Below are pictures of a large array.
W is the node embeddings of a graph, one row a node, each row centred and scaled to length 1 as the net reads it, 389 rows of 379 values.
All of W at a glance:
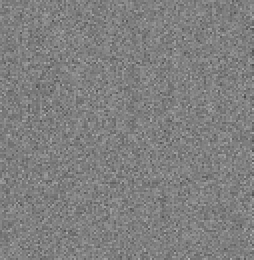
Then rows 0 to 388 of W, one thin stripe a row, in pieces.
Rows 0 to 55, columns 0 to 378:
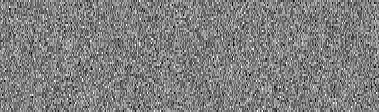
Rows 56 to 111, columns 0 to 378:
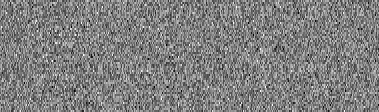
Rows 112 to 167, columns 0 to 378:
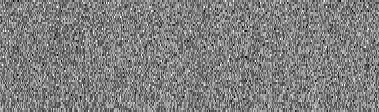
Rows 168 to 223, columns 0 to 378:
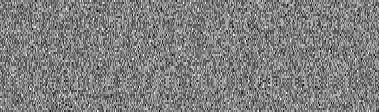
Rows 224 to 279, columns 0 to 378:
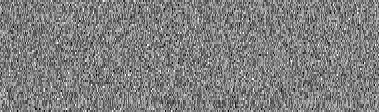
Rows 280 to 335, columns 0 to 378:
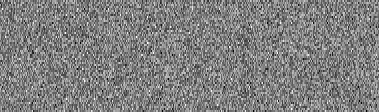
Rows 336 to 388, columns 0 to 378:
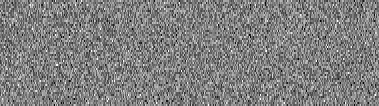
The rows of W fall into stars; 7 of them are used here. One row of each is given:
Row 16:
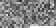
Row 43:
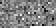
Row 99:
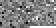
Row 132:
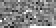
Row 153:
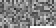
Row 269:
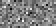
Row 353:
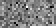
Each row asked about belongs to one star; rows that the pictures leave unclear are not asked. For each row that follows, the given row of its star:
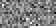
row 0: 269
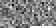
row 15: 153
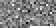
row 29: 99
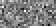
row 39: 16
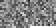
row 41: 132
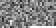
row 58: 132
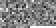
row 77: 353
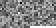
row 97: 153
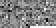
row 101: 43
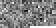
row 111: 16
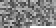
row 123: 132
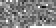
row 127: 16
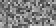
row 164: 153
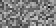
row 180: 99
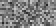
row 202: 132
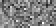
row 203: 153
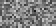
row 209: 269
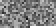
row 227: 16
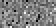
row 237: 99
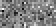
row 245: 16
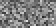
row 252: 353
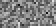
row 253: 99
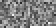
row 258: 153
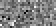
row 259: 132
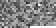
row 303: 43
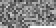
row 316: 16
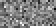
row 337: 153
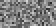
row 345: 132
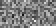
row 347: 269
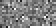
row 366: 269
